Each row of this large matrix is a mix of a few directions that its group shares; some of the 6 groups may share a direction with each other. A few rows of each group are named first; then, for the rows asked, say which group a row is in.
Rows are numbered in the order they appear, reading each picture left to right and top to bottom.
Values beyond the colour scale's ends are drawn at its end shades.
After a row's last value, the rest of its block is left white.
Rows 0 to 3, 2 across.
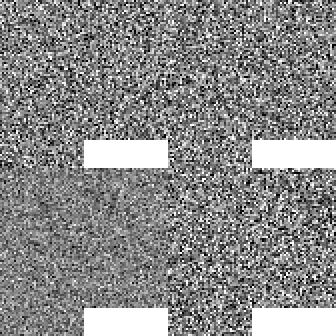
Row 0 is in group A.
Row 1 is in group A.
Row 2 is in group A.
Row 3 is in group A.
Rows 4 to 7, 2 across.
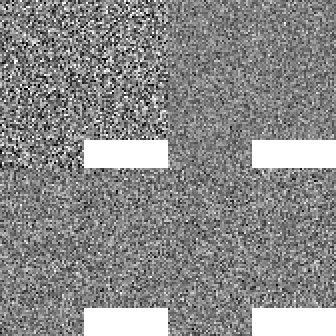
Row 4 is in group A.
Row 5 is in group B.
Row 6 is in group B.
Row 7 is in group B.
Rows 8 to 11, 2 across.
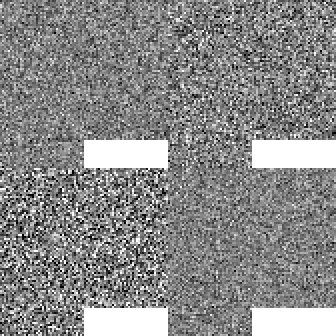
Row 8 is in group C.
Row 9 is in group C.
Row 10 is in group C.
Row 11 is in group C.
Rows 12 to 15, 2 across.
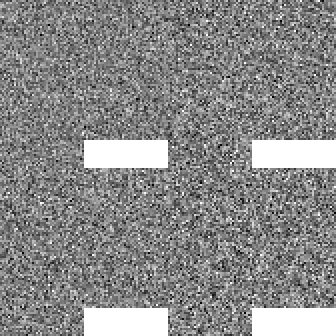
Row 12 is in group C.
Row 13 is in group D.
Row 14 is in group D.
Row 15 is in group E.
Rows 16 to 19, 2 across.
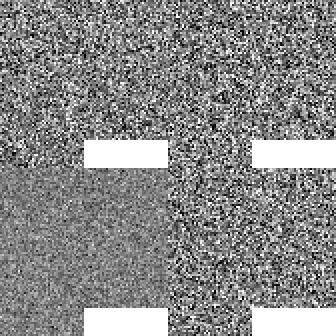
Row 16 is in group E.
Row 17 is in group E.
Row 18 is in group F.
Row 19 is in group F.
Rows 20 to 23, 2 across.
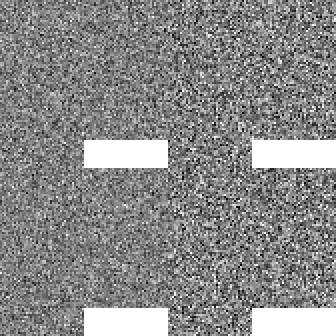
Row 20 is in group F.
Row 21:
D
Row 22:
C
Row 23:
C
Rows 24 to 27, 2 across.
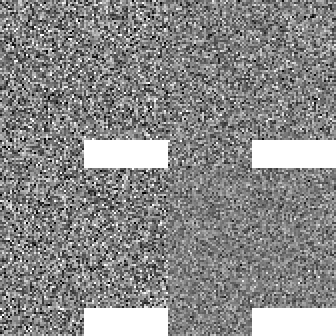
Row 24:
D
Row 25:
A
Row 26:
C
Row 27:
A
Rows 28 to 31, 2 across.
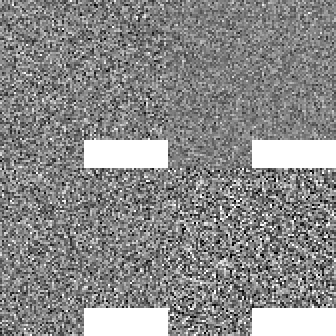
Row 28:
A
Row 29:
A
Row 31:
F
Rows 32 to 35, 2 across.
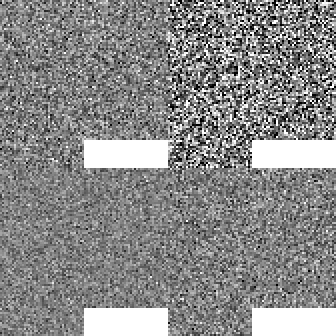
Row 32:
F
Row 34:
A
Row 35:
A
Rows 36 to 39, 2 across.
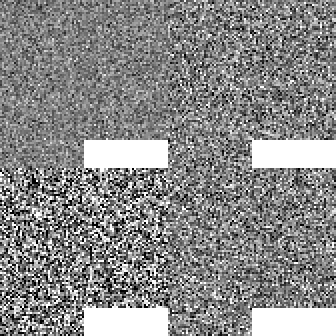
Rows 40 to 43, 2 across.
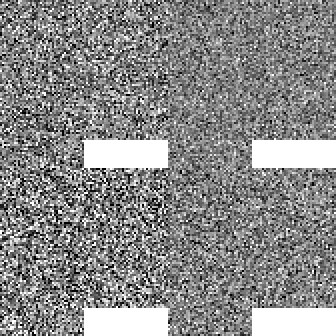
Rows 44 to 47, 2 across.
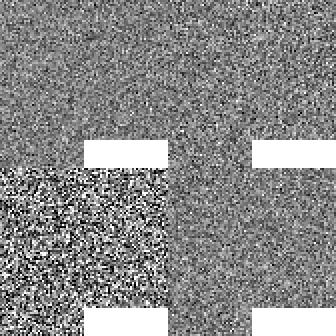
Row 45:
A
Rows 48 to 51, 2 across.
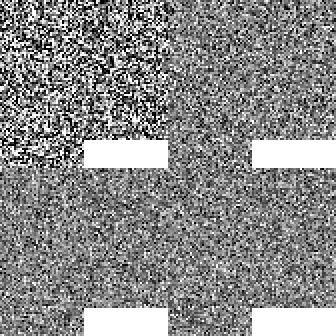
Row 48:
C
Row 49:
F
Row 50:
C
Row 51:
D
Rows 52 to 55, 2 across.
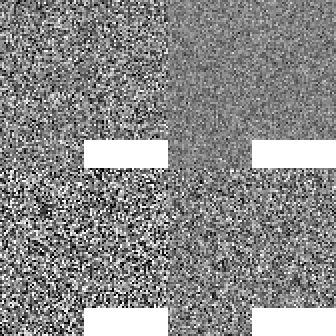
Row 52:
B
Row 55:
E
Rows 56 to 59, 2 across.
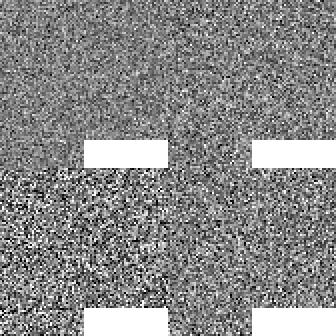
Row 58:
C
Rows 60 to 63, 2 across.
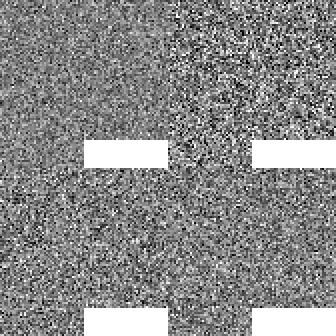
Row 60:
A
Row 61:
E
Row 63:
D
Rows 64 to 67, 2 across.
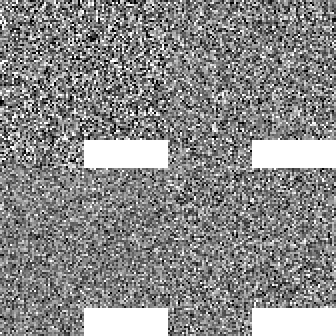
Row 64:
A
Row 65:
E
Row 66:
F
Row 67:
C
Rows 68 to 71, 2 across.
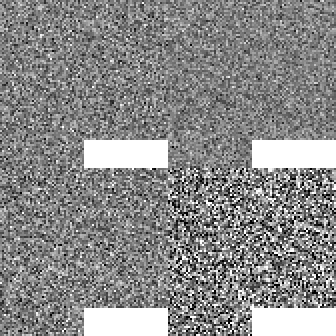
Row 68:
A
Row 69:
D
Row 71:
D
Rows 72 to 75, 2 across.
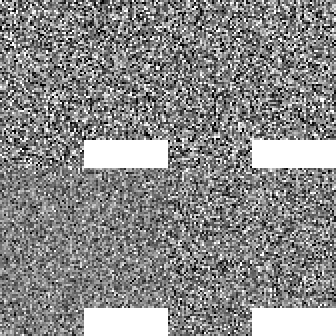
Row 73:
B
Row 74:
A
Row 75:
B
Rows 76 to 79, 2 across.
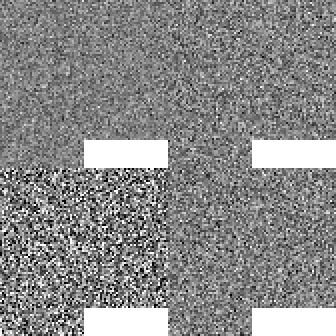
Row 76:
E
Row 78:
A
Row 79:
A
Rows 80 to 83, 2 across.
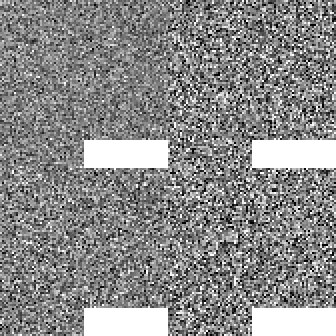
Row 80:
A
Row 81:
B
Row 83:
E
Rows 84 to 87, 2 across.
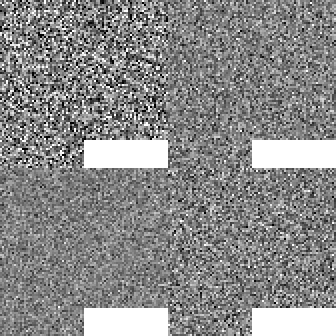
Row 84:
D
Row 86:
F
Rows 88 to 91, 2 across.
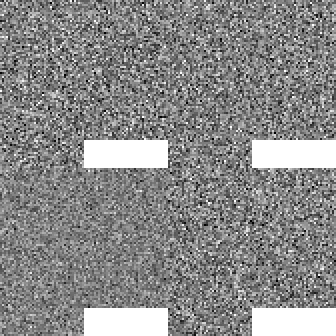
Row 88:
F
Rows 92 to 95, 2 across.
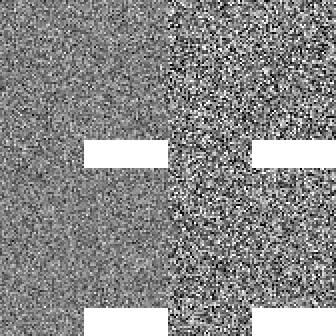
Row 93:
F
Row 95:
D
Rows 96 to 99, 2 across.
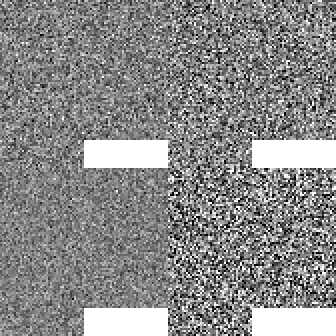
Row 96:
E
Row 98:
B
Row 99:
F
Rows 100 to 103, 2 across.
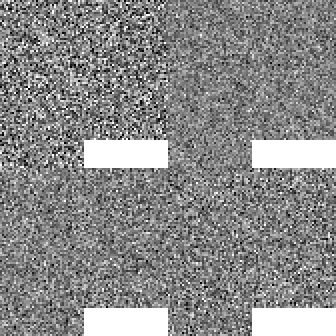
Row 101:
E
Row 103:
C
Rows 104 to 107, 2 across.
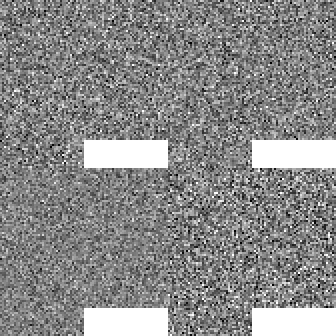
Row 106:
F
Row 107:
C
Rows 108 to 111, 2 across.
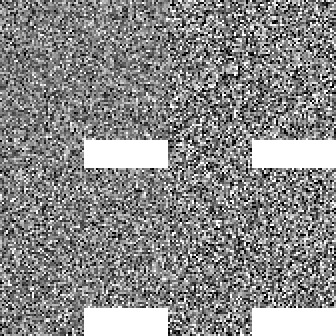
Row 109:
E
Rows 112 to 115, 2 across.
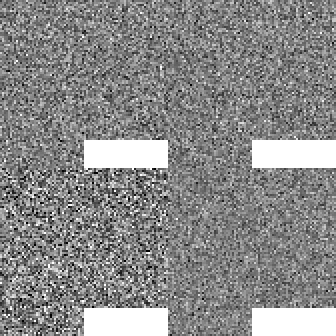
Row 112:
C
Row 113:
E
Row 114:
D
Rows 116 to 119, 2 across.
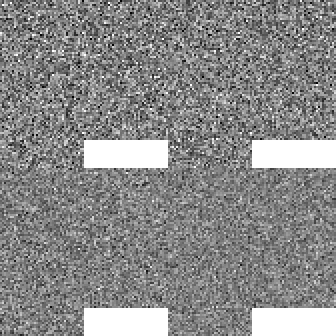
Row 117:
D
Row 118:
A
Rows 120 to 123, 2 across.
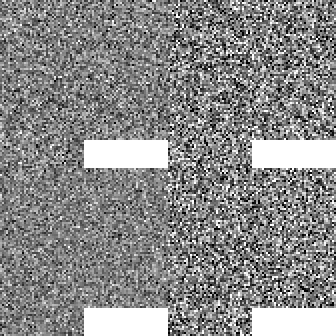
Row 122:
A
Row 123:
B
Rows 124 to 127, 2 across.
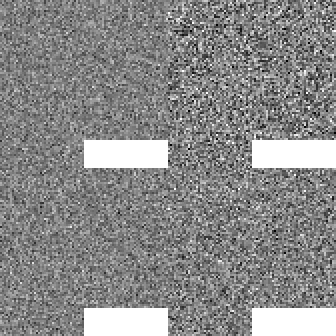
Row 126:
C
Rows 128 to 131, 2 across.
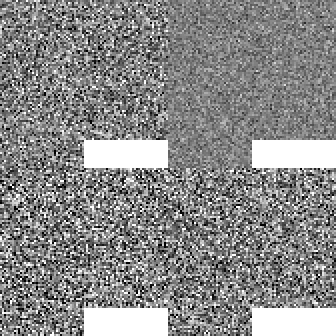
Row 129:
F
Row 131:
D
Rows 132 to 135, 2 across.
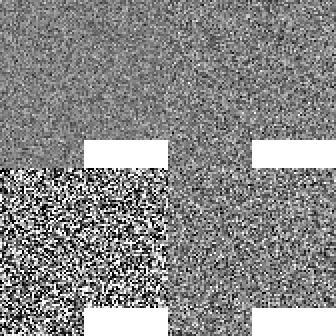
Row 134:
A
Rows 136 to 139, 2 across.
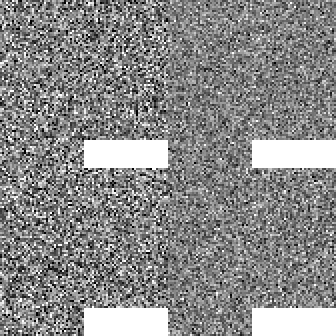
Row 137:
F
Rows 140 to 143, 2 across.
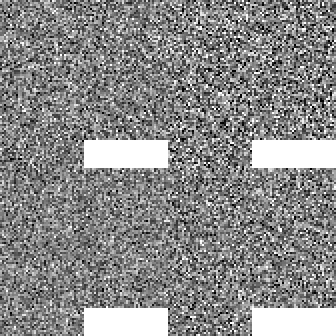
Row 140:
E
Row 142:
B
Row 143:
D
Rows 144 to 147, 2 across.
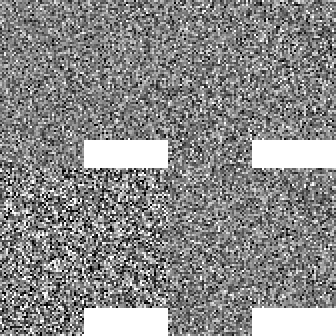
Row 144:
A
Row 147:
A
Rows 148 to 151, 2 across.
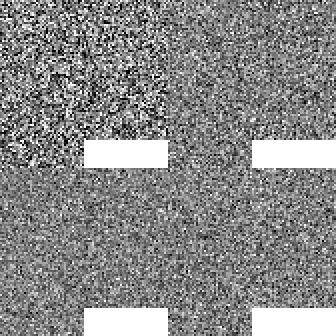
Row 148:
E
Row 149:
B
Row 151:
F
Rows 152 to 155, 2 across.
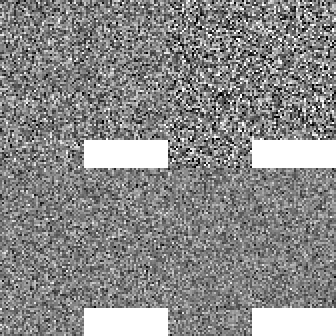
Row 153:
F
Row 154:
A
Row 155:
C
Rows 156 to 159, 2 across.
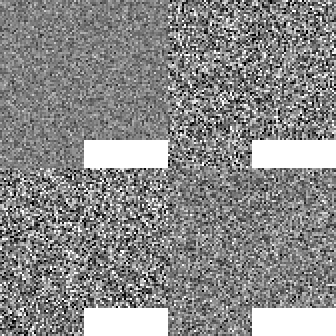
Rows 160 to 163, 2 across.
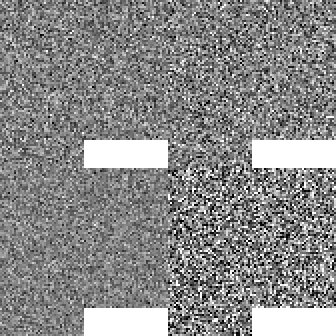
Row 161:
F
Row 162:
A
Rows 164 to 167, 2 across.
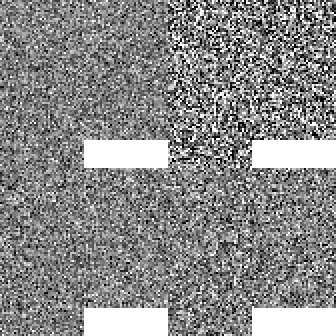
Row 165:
B
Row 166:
C
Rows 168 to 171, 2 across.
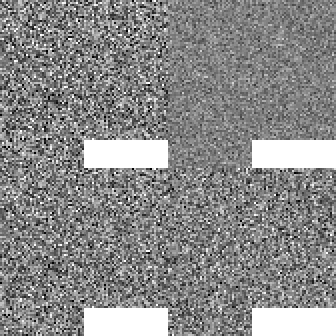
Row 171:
A
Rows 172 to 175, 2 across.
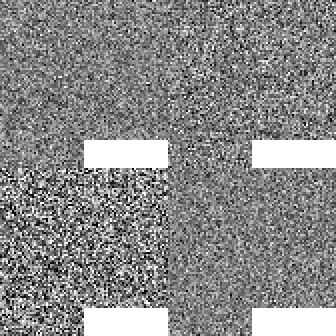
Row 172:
D
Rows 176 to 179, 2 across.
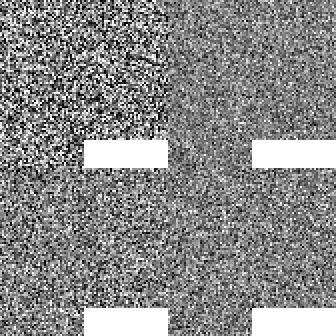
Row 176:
D
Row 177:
E
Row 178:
B
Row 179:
E
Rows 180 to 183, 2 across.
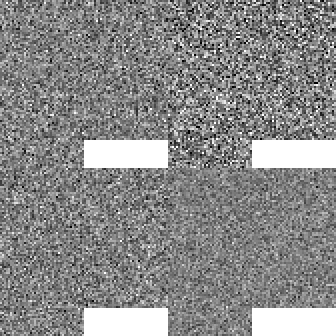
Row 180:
A
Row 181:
D
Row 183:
F
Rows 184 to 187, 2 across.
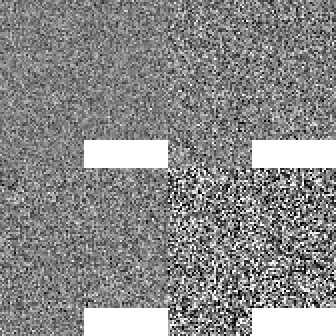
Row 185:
E
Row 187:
B
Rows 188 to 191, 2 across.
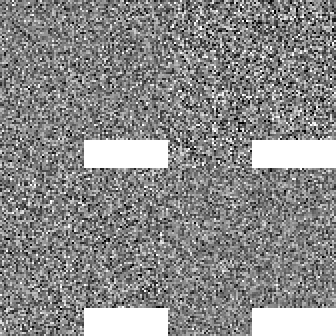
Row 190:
C
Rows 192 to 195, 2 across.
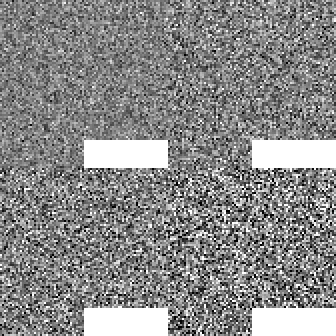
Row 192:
E
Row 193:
F
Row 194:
A
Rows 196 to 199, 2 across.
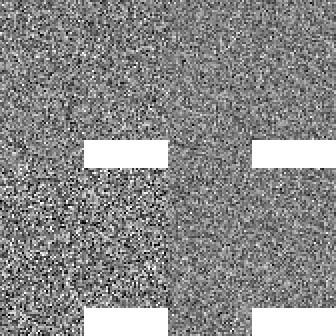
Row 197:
F
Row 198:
E
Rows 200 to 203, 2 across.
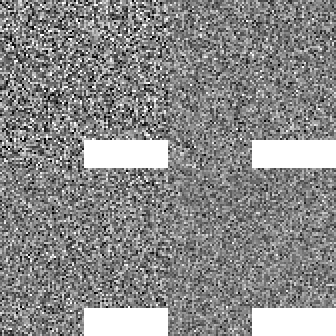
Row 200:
D
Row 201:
E
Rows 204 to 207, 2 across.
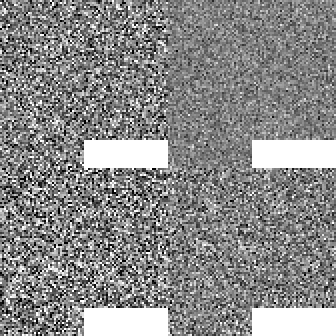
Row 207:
A
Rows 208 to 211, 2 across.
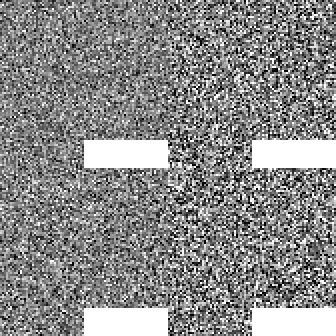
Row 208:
C
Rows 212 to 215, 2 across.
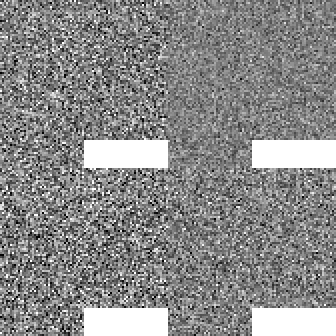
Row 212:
F
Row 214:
F
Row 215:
D
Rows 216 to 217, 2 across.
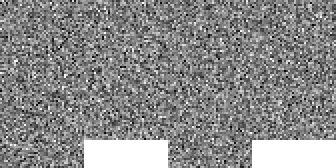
